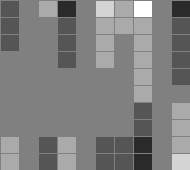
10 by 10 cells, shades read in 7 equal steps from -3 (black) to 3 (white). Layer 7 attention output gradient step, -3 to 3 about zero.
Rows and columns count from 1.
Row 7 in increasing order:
-1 0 0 0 0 0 0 0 0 1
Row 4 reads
0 0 0 -1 0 1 0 1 0 -1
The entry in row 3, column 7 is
0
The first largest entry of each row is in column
8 6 6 6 8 8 10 10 1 10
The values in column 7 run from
-1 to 1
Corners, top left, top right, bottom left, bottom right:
-1 -2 1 2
